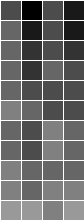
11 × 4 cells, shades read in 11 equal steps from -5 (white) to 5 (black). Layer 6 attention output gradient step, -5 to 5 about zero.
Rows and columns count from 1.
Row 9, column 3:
1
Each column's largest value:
2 5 2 4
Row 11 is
-1 -1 0 -1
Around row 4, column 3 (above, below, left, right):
2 2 3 2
